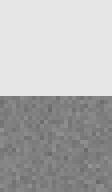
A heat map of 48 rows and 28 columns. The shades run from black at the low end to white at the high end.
The table splits into 2 rows of 1 panel. Panel 1,1: very high, flat. Panel 2,1: middling, fine-grained, faint in contrast.
